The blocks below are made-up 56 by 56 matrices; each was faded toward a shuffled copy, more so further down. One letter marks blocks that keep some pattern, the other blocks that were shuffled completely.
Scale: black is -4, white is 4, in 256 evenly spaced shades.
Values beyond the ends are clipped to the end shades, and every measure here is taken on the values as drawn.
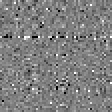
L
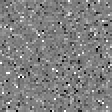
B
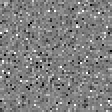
B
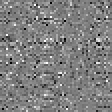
L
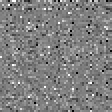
L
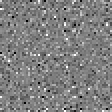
L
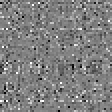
L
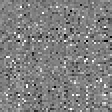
L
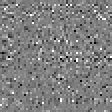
L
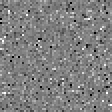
B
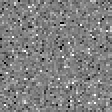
B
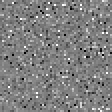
B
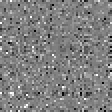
L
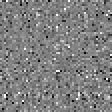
L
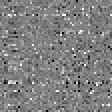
L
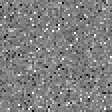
B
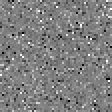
B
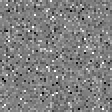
B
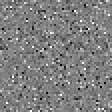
B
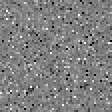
B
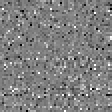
L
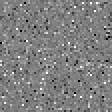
B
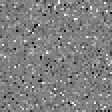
B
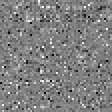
L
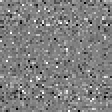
L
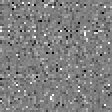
L
